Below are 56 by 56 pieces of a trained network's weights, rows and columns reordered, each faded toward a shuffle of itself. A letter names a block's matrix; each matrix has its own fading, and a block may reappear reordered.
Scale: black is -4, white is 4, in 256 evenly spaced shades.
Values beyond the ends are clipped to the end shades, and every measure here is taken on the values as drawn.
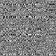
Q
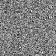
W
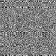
Q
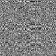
Q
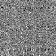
W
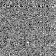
W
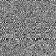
Q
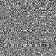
Q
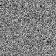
W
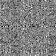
W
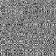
Q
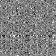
W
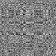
Q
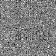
W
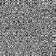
Q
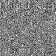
W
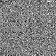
W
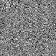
W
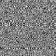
Q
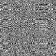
Q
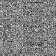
W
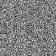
W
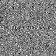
W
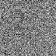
W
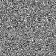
W
